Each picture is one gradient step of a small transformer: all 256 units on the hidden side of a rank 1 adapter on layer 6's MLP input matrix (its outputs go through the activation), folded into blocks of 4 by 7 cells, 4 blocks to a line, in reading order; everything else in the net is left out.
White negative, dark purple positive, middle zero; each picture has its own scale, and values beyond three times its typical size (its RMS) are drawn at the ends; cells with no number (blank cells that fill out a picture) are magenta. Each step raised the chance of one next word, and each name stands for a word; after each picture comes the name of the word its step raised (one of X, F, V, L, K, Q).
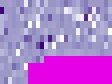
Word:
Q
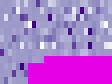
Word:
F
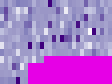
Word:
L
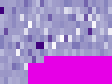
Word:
Q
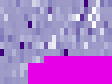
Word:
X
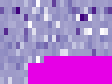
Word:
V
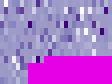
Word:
V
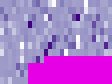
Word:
X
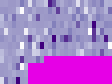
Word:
L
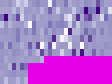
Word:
F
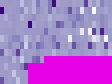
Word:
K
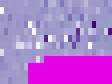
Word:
K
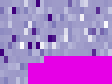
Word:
F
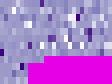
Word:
F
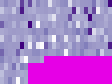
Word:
L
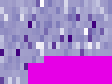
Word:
Q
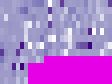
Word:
L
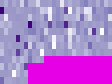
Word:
K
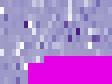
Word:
K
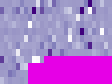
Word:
V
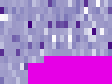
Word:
K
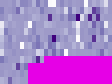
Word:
X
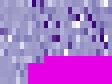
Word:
X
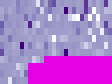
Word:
X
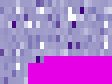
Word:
F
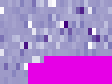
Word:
K
